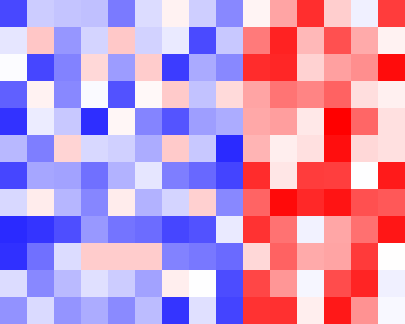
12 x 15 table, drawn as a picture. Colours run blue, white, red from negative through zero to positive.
Seam: vertical, 60% of the way across, the right part higher. Ninth with the highest average: middle right. Ninth with the lowest average: bottom left. Calmest part: bottom left.
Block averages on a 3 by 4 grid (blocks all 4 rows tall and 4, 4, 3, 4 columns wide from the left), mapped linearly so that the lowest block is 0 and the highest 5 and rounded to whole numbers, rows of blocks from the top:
1144 | 0135 | 0034
